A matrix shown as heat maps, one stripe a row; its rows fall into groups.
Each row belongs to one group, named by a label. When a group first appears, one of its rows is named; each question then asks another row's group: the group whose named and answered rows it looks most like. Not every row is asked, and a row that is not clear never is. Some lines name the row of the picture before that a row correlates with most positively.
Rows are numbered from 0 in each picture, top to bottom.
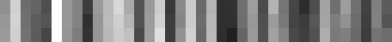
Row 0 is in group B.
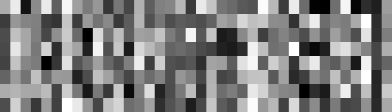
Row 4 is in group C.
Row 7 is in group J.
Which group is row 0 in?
J
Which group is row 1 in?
C
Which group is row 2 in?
B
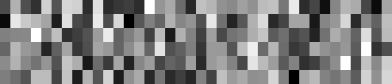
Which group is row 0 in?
J
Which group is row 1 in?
J
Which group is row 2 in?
B
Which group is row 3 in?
C
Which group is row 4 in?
J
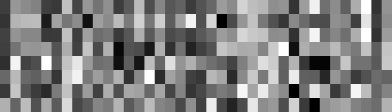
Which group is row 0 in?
C
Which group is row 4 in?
J
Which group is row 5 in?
J
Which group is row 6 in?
C
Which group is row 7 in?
J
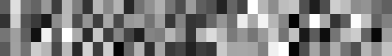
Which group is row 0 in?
J
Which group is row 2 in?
J
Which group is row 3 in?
C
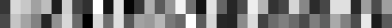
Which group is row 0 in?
J
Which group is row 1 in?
B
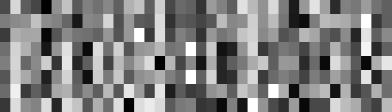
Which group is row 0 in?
C
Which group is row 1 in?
C
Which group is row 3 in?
B
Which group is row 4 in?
J
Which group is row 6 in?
C
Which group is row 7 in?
J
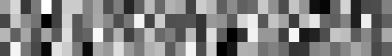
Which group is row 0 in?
J
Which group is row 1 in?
C
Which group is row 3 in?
B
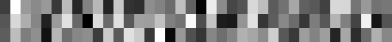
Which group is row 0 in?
J
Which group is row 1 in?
B
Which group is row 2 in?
C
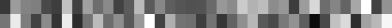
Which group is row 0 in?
C
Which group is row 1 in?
J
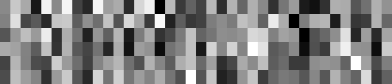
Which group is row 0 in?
J
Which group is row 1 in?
C
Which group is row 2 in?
J
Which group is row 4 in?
B
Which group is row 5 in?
B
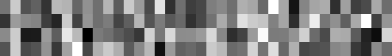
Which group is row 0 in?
C
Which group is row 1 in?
C
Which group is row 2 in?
J
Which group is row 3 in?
J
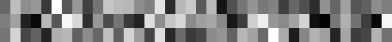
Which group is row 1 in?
J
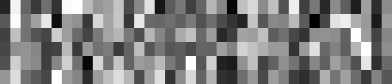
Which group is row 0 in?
J
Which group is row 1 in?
J
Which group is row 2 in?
B
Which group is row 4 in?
B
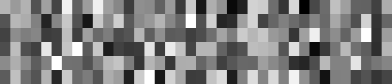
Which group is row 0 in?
J
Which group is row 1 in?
B
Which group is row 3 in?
J
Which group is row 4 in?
B
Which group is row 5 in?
J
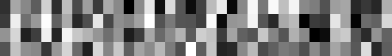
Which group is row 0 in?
J
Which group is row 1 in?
J
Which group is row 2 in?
J
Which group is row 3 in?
B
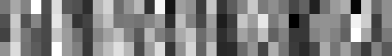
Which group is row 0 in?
B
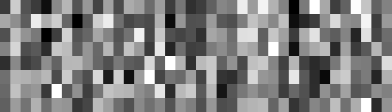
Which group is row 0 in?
C
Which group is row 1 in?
B
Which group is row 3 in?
C
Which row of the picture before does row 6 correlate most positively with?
3
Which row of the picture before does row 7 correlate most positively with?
1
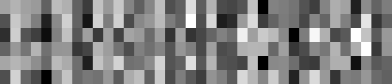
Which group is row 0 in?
B
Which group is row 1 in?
B
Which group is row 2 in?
C
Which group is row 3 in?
B
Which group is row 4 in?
B
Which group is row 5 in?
C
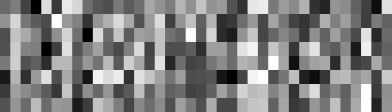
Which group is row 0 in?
J
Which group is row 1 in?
B
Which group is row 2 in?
B
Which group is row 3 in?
C
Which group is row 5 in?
J
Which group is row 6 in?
C
